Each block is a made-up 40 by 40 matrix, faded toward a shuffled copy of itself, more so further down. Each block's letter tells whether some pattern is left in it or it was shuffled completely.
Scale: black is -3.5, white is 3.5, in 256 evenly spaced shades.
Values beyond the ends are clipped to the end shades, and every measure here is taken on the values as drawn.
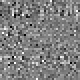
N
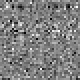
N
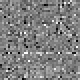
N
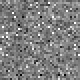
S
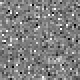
S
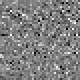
N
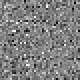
N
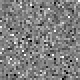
S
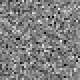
S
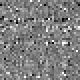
N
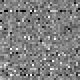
N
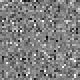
N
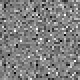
S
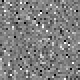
S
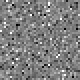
S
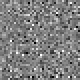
N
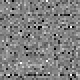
N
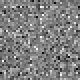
N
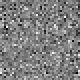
N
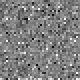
N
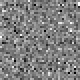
N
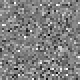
N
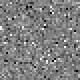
S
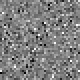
S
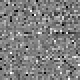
N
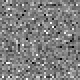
N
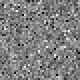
S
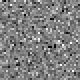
S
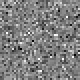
S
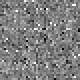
N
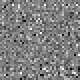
N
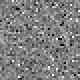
S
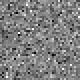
S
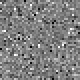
S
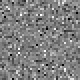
S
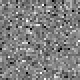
N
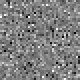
N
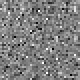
N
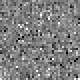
N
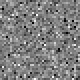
S
